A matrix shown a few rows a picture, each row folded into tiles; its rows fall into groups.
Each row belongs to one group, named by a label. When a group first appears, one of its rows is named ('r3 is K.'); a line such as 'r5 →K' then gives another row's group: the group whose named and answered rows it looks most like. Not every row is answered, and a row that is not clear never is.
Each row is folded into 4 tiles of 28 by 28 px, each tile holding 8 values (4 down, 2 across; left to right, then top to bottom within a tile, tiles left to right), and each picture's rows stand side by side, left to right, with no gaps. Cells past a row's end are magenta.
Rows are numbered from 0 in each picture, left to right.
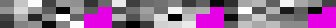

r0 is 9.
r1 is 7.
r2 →9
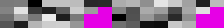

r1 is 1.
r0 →7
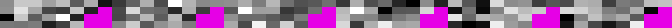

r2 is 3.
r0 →9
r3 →3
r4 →7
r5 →9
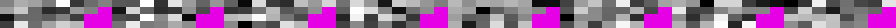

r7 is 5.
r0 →9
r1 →9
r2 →5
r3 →9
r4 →7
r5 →9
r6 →7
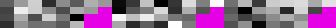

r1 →5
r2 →1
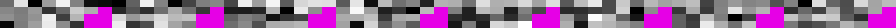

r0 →7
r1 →5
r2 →1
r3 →3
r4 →1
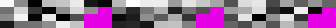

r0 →7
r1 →1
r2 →9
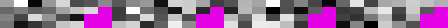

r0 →7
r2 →3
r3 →1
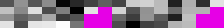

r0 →3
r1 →1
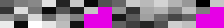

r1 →1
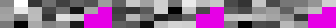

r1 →1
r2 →5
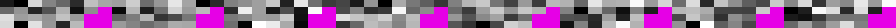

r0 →5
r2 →3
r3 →5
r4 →1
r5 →1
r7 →1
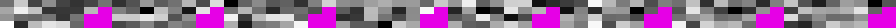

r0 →3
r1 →5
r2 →5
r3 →1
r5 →5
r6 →3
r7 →7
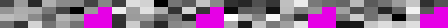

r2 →5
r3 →7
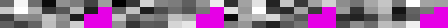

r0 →9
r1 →5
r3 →1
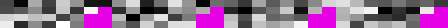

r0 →5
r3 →3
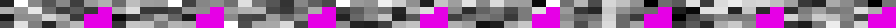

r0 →9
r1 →9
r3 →1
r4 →1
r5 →7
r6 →1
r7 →7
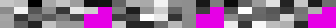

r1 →1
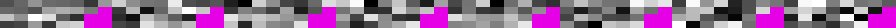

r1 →7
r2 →5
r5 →1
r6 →3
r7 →9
